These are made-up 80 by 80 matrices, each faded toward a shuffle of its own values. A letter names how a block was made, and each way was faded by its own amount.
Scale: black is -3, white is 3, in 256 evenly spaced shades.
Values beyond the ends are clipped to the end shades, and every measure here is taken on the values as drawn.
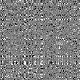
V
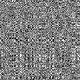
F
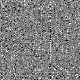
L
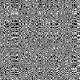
V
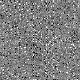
L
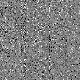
L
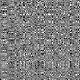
V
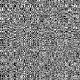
F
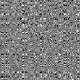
V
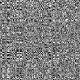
F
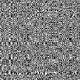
F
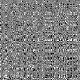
V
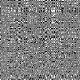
V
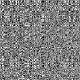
F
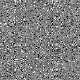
L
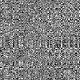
F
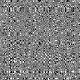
V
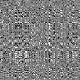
V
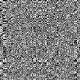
F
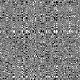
V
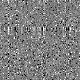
L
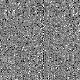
L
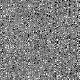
L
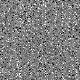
L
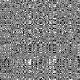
V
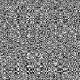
F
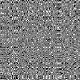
V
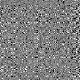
V
